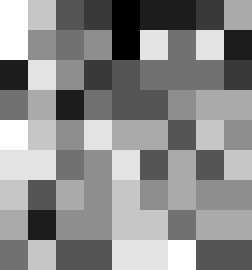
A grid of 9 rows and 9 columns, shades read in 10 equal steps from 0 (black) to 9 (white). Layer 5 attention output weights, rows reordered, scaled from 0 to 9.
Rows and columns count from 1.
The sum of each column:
57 52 36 39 42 45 42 44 41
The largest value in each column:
9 8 6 8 8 8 9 8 7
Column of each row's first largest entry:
1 1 2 2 1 1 1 5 7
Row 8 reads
6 1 5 5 7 7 4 6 6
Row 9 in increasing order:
3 3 3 3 4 7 8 8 9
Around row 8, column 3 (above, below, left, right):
6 3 1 5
